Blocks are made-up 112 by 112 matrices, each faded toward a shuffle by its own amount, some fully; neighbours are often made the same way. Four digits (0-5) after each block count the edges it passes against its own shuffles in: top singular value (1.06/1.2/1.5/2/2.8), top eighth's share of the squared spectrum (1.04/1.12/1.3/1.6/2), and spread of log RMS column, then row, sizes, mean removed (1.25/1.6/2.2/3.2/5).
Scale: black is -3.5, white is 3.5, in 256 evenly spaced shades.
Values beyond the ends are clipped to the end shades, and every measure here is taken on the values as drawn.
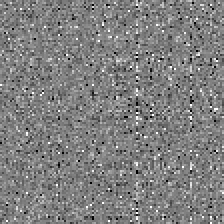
4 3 2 1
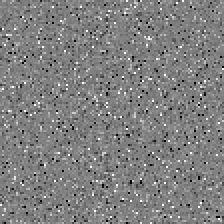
2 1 0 0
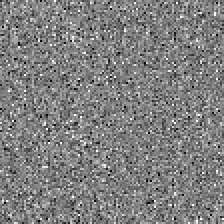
3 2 1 1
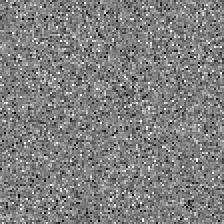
0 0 0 0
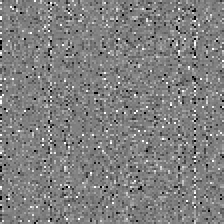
4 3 2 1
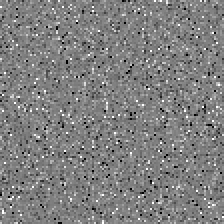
2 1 0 0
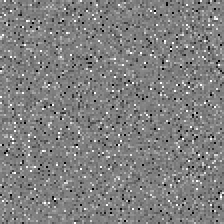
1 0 0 0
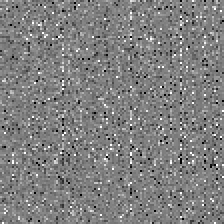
4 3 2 1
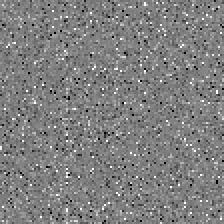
2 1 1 0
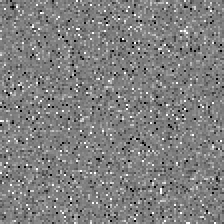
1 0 0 0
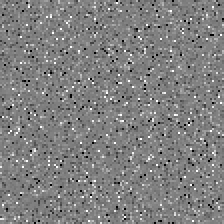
0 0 0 0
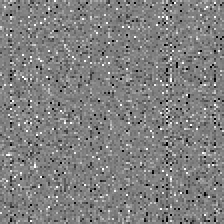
4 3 2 1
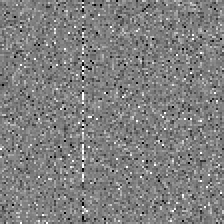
3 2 2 0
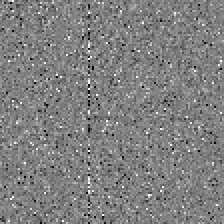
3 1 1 0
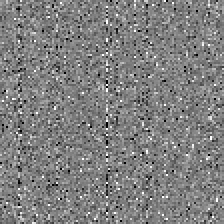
2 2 3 0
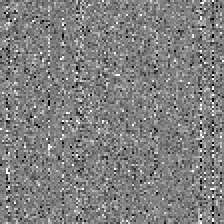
2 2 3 0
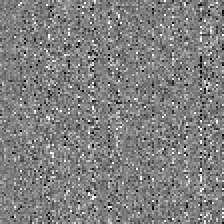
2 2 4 0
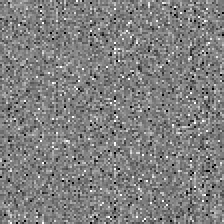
1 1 2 0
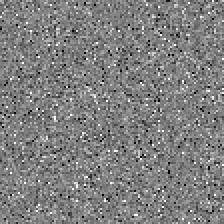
0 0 1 0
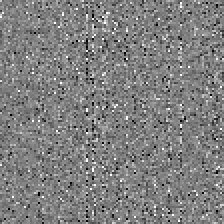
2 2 3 0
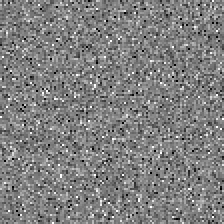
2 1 0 0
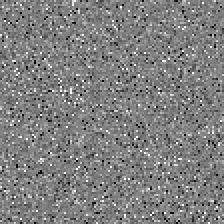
2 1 0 0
